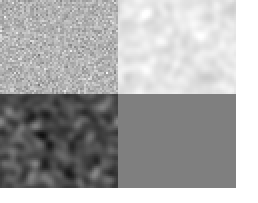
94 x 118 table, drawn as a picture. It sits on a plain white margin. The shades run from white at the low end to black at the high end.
The table splits into 2 rows of 2 panels. Panel 1,1: low, fine-grained. Panel 1,2: very low, blotchy, faint in contrast. Panel 2,1: high, blotchy. Panel 2,2: middling, flat.
